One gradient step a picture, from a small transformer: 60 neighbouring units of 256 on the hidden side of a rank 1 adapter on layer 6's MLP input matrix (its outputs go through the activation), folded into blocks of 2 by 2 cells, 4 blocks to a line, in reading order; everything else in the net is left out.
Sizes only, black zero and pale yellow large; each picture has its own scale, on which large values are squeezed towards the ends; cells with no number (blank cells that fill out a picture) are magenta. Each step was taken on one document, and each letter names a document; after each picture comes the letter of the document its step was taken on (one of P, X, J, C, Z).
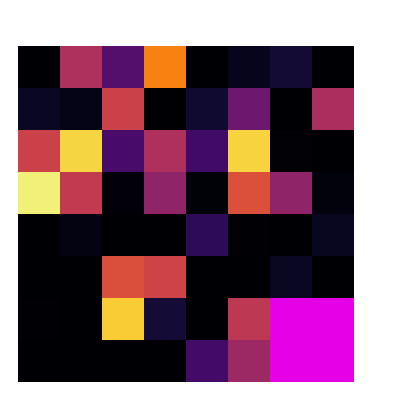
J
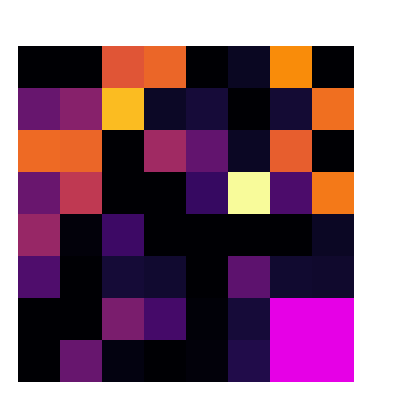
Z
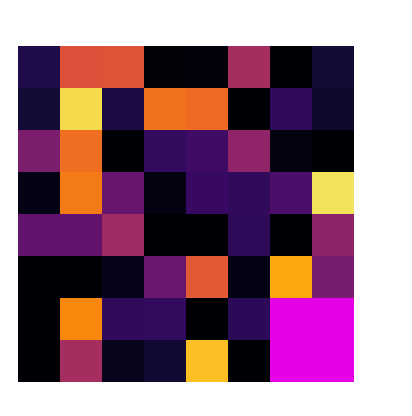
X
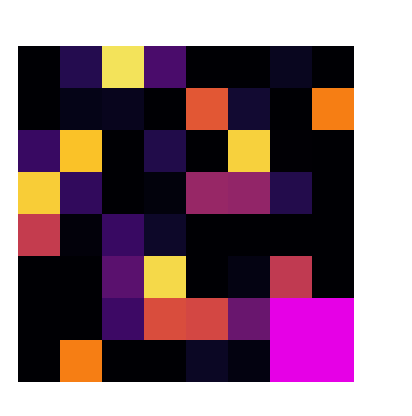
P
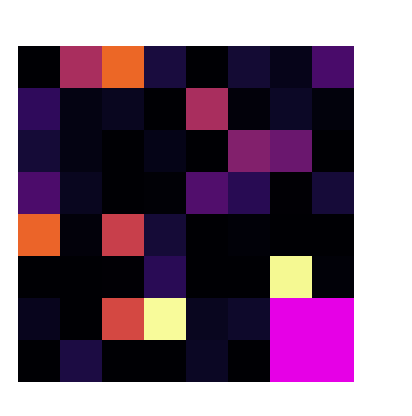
P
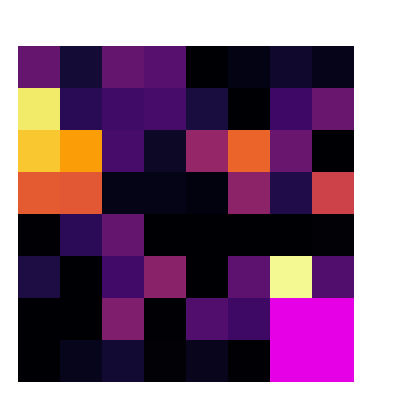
Z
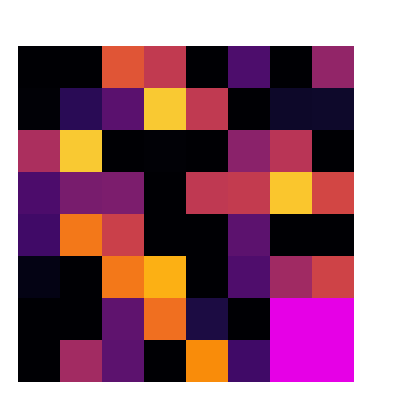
X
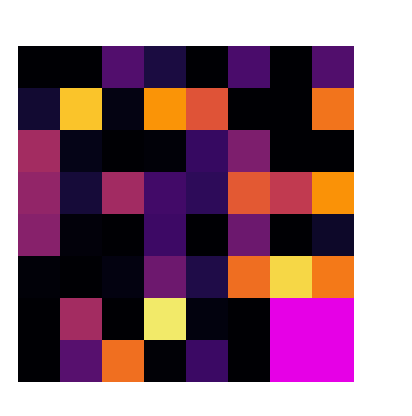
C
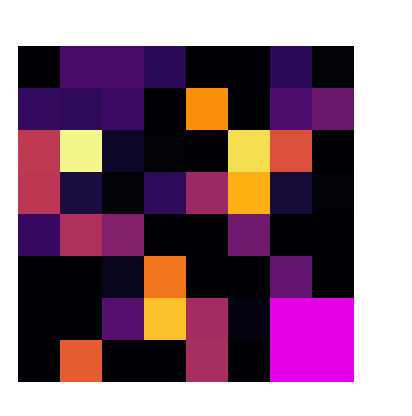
P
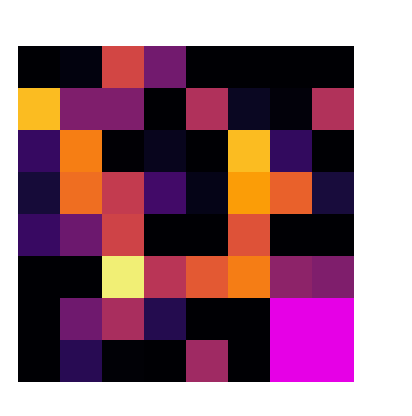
X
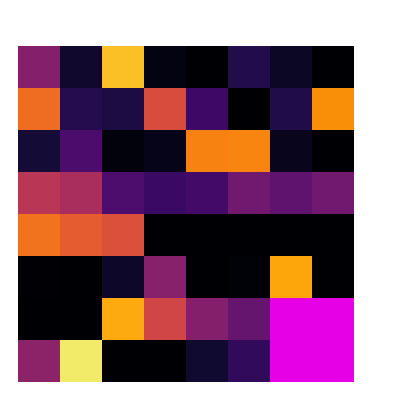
P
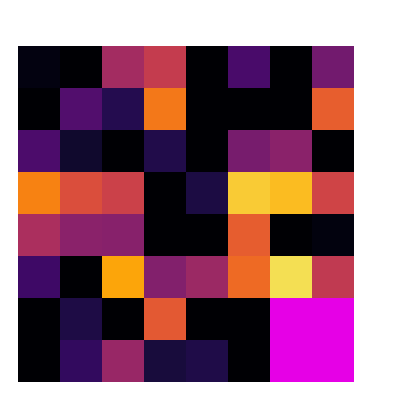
C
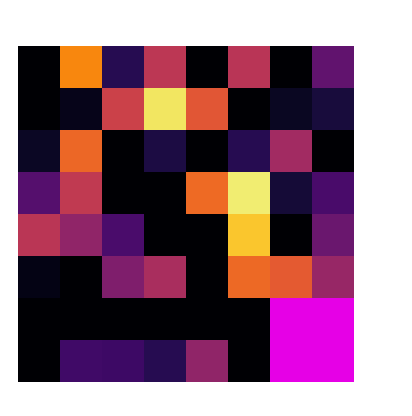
C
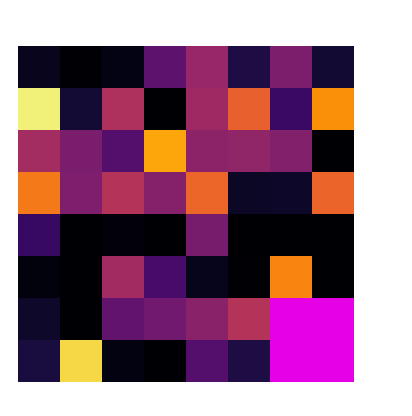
J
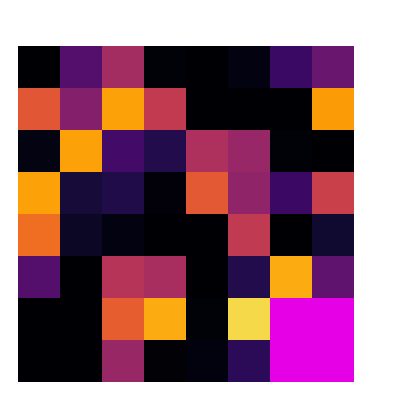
Z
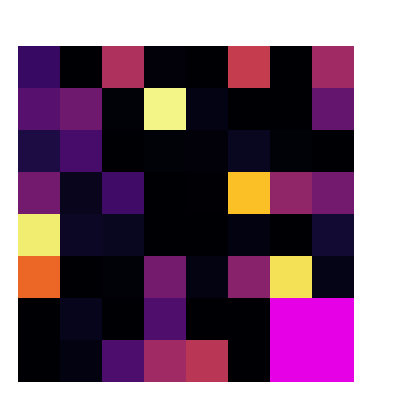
C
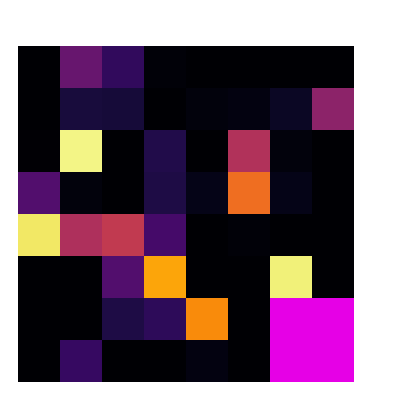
P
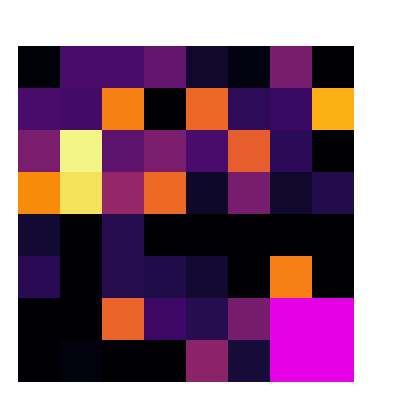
J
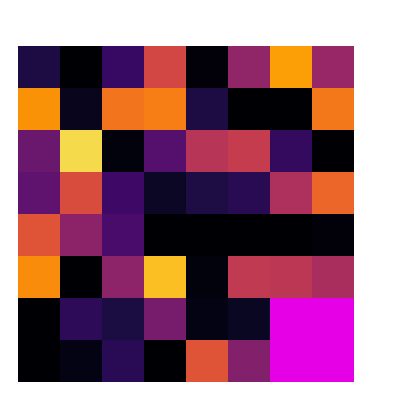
Z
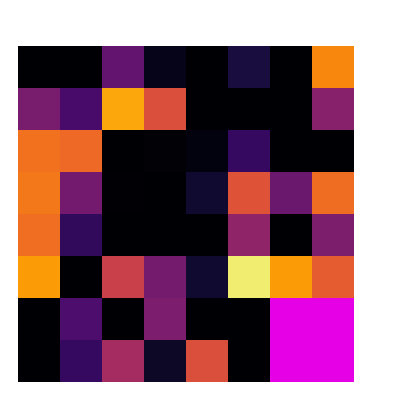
C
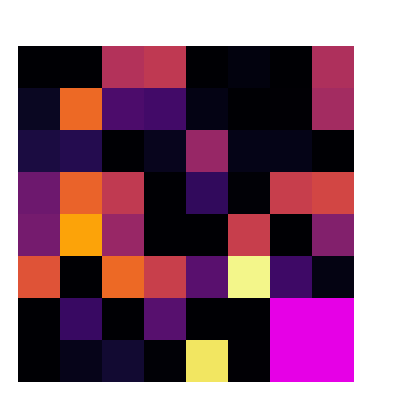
C
